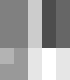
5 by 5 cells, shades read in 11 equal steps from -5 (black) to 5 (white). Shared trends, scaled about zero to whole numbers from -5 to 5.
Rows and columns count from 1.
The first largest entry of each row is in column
3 3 3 4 4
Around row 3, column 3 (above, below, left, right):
3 4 0 -2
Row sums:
0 0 0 16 15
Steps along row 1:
same up down up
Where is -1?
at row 1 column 5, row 2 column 5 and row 3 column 5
